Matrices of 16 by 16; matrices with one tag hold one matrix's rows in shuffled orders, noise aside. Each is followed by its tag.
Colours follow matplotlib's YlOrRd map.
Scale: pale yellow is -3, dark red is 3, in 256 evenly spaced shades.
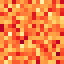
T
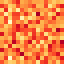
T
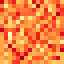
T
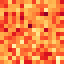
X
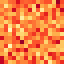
T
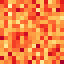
T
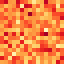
X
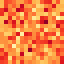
X
